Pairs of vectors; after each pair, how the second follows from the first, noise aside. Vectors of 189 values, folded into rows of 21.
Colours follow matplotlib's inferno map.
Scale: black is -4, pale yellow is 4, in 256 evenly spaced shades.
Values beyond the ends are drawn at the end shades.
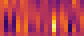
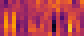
negated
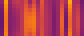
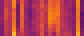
reversed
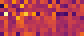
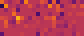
partly zeroed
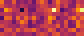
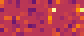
partly zeroed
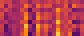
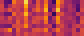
reversed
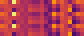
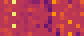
partly zeroed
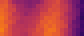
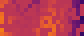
partly zeroed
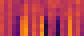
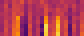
negated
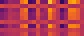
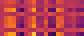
reversed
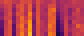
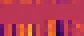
partly zeroed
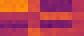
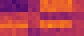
negated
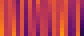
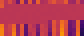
partly zeroed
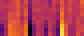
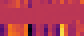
partly zeroed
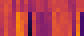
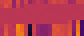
partly zeroed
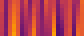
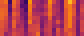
reversed
